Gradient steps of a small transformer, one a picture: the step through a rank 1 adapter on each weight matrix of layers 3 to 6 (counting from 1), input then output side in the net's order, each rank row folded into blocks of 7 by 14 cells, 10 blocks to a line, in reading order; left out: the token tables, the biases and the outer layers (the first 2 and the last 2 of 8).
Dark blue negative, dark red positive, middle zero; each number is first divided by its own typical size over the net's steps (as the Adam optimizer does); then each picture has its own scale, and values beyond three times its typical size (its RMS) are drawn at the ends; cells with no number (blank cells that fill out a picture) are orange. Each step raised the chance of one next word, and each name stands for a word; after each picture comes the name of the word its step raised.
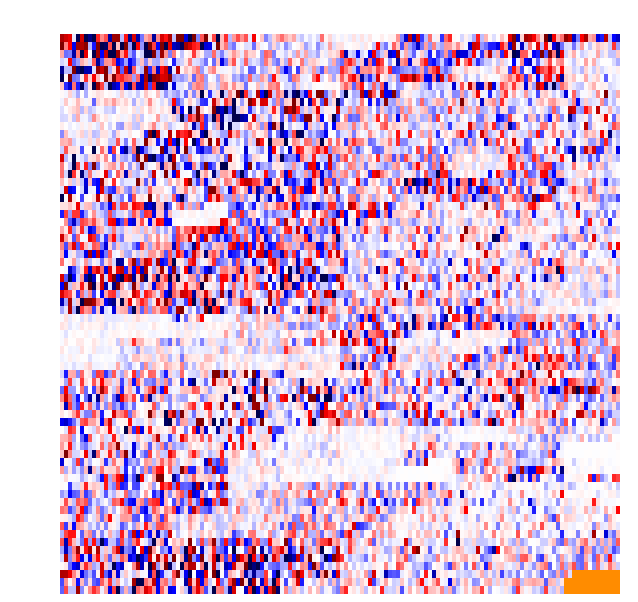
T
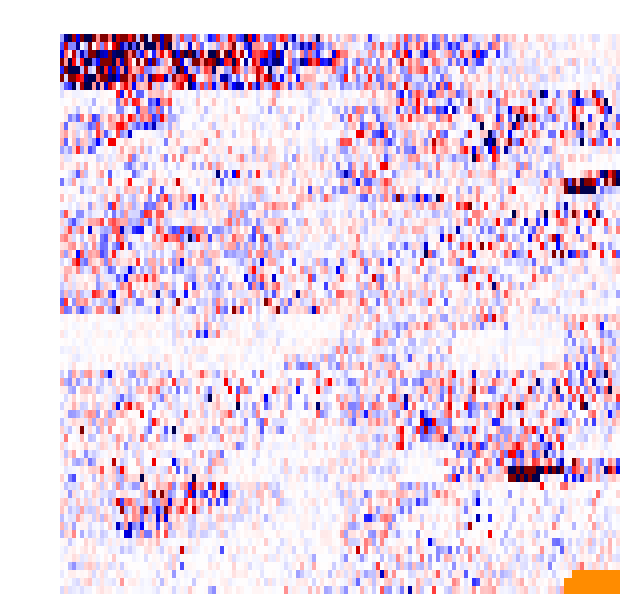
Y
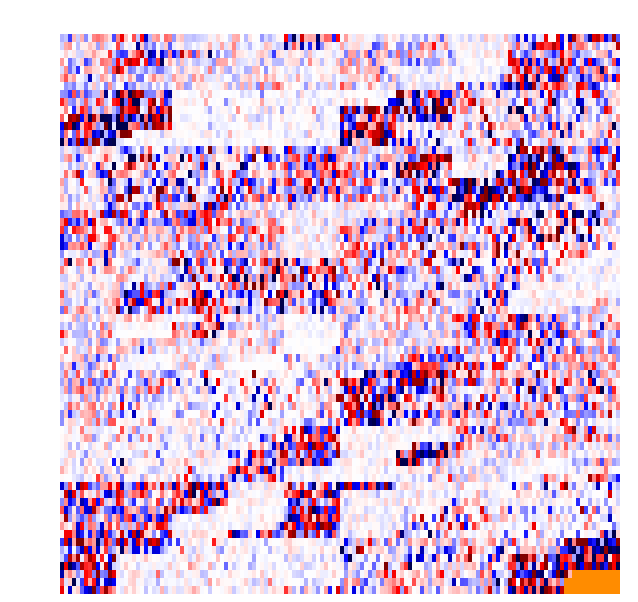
T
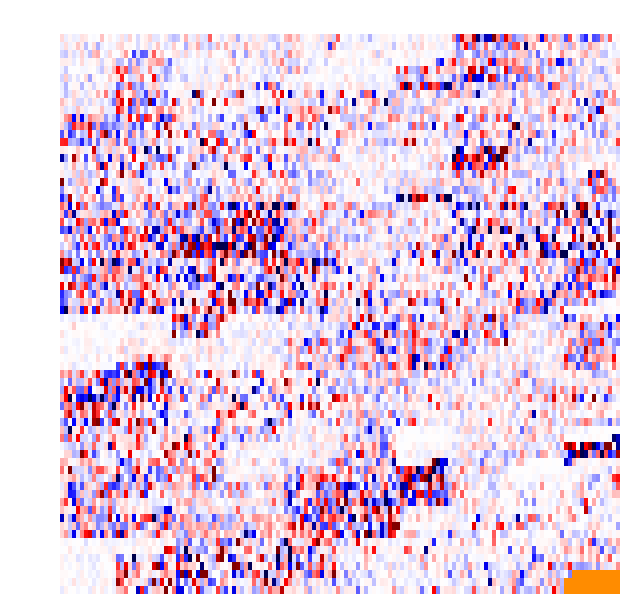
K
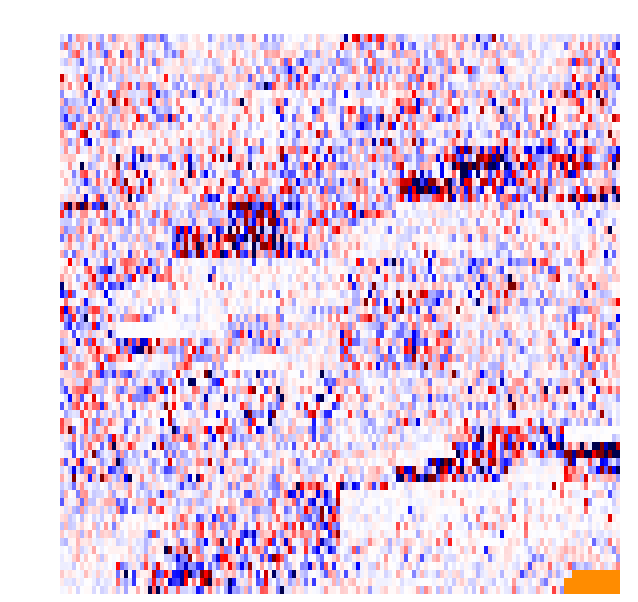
K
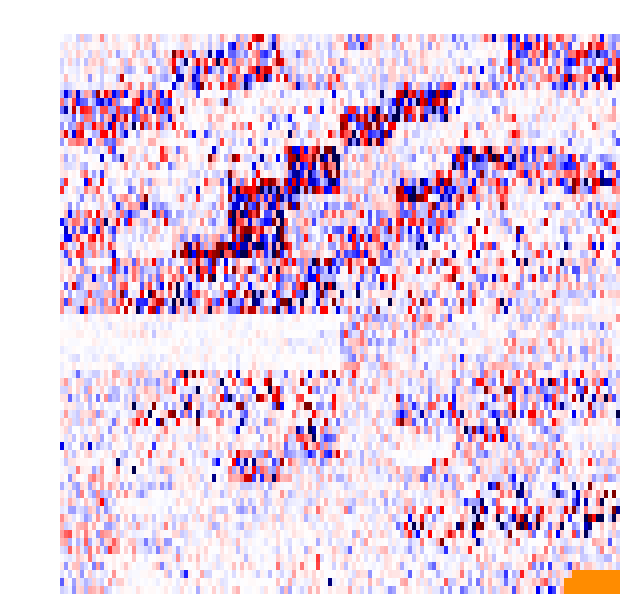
K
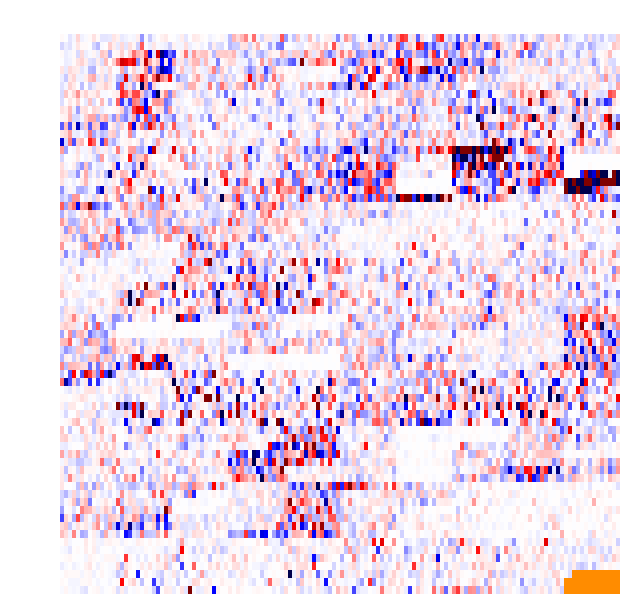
Y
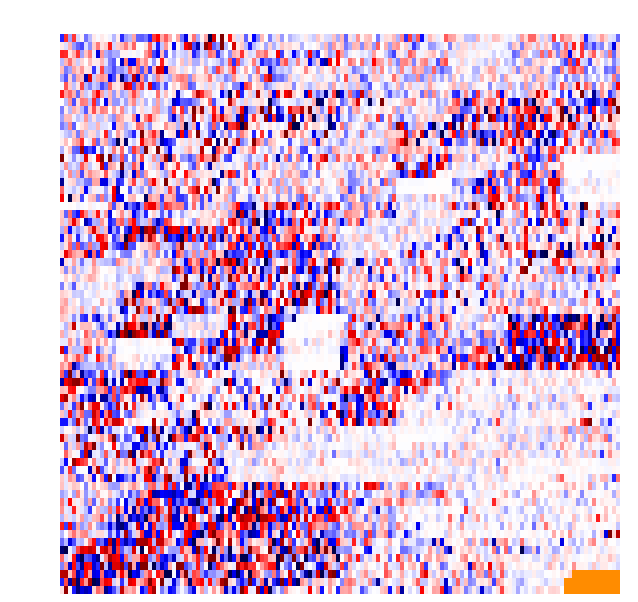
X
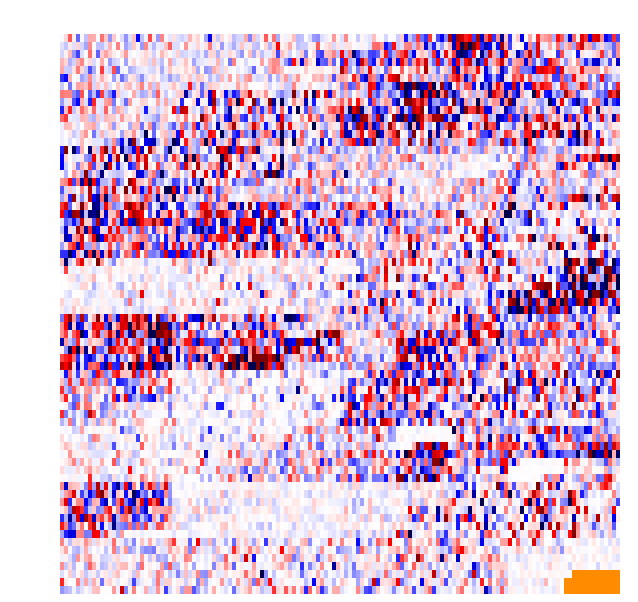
T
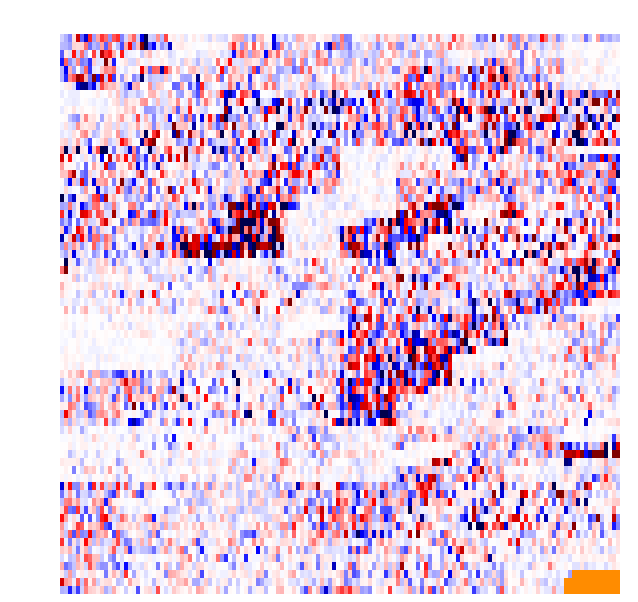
K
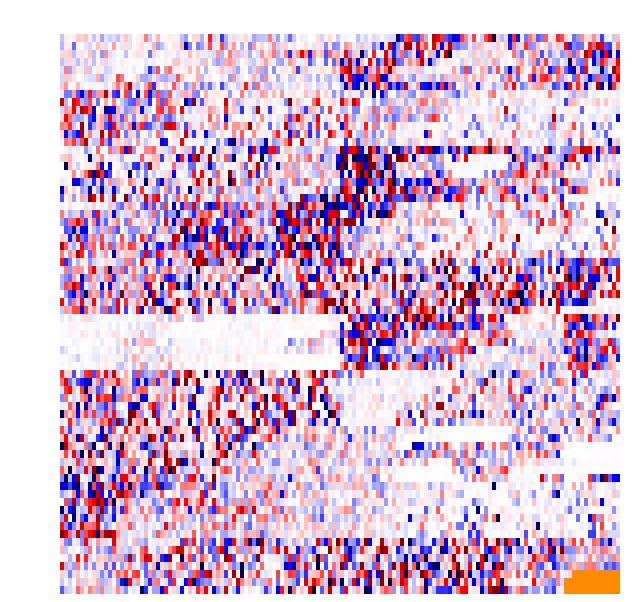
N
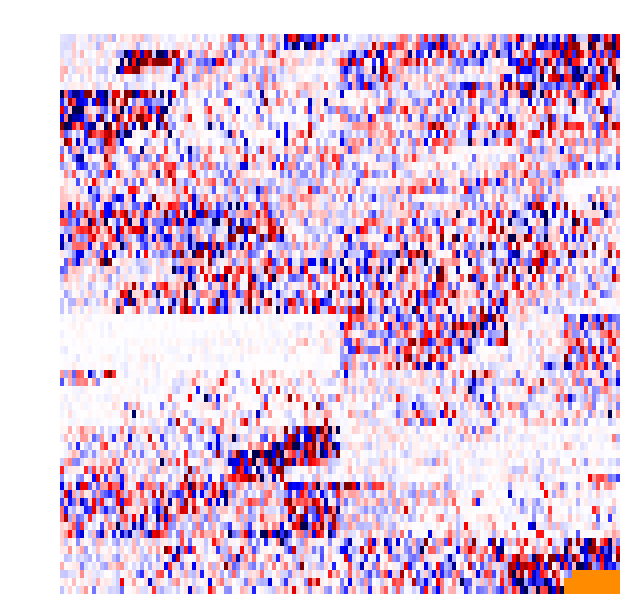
Y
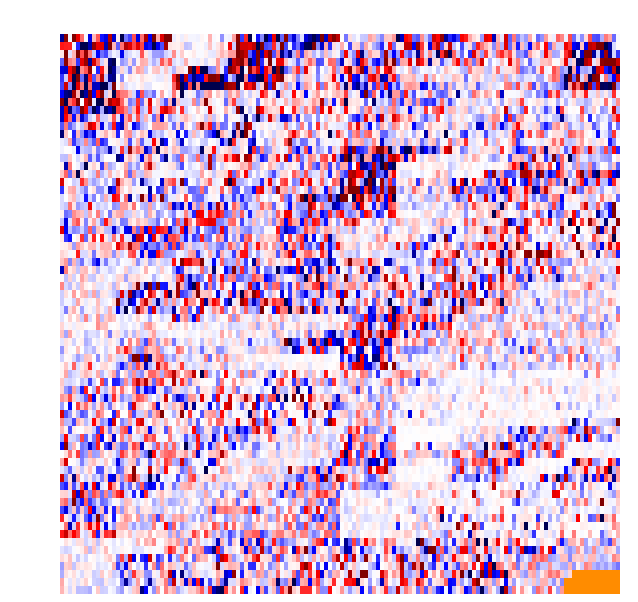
N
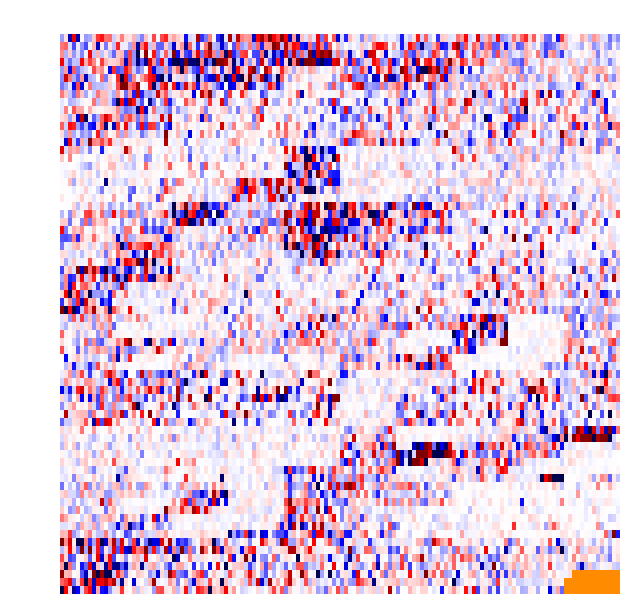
Y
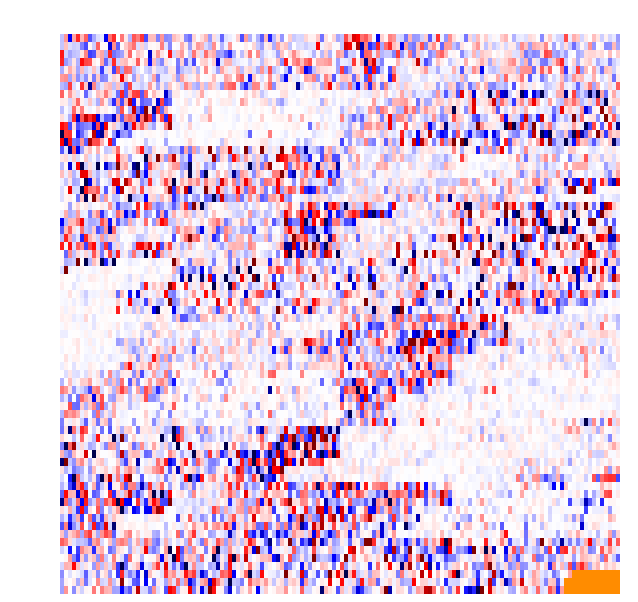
Y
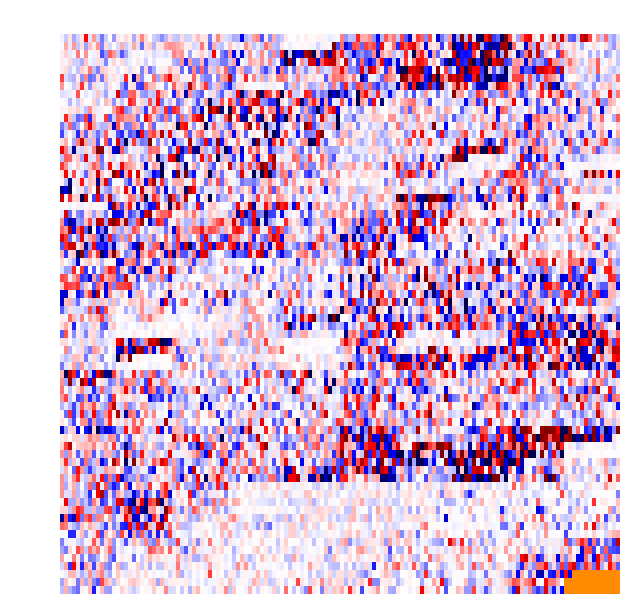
T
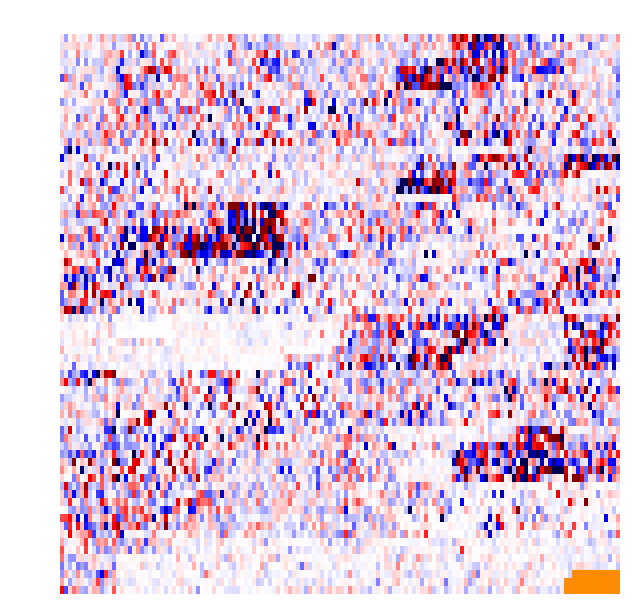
K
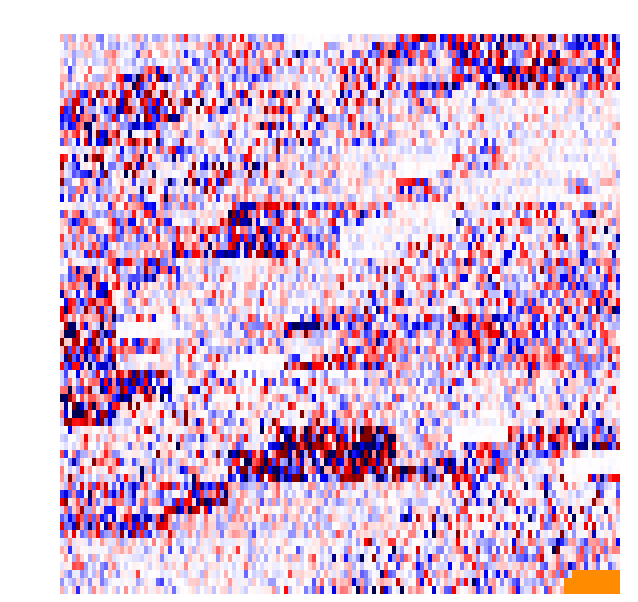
T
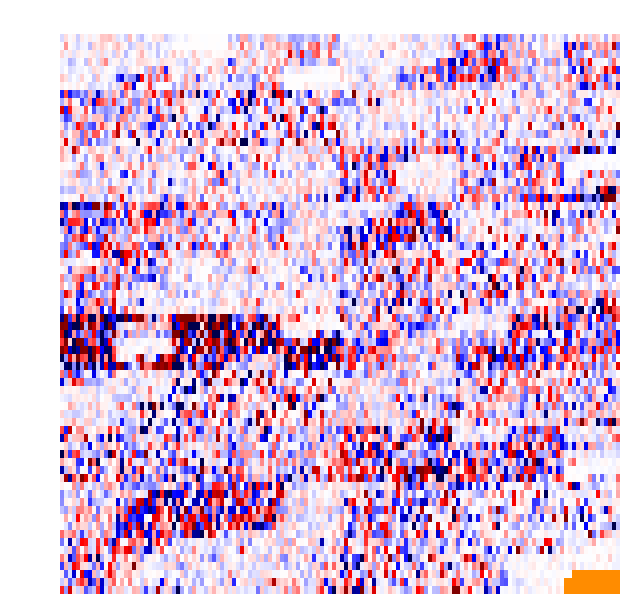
X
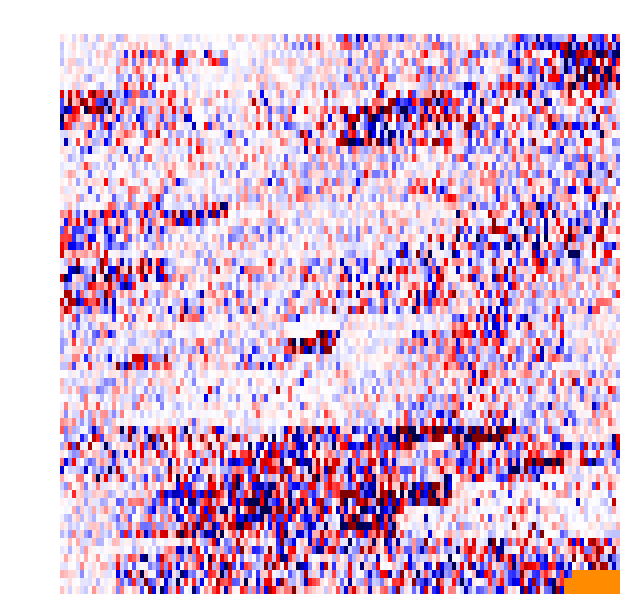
X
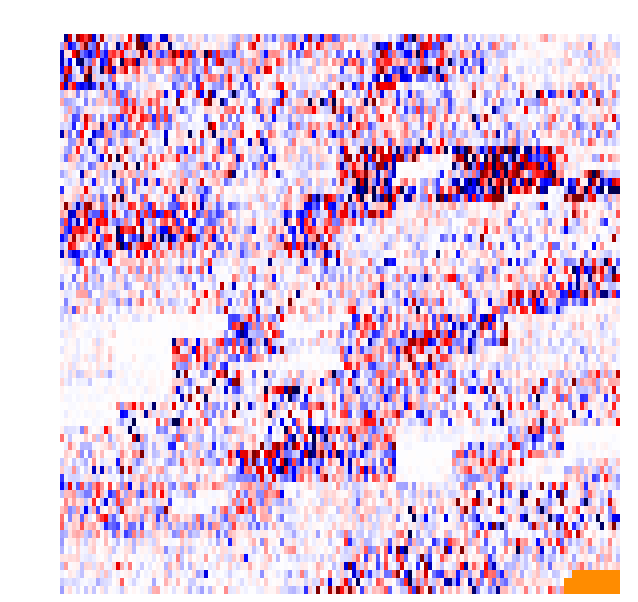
Y
